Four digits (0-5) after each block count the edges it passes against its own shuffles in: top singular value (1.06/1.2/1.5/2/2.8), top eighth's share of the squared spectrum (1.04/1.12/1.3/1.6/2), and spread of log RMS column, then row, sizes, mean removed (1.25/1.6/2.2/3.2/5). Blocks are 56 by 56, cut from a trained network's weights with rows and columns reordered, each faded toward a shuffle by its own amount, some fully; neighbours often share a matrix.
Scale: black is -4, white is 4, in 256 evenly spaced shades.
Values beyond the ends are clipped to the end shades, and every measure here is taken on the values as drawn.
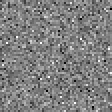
1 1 0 0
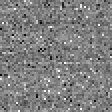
1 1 0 0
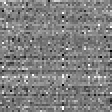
4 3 2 1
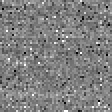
2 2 1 0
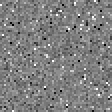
0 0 0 0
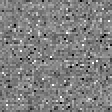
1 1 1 0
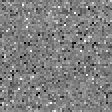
1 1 0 0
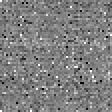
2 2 0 1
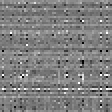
4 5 3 2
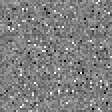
0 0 0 0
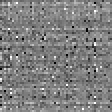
3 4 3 1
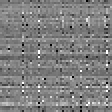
4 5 3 2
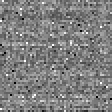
3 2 0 1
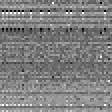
5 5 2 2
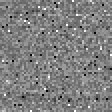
1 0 0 0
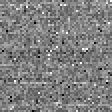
2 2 0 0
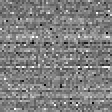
4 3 1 2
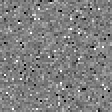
0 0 0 0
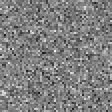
2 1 0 0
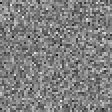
2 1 0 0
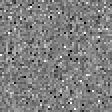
2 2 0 0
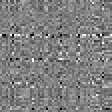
4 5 2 3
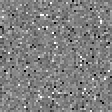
1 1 0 0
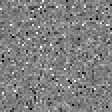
2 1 0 0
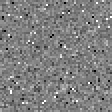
0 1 0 0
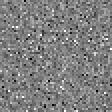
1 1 0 1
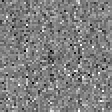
2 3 1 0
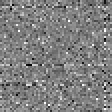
3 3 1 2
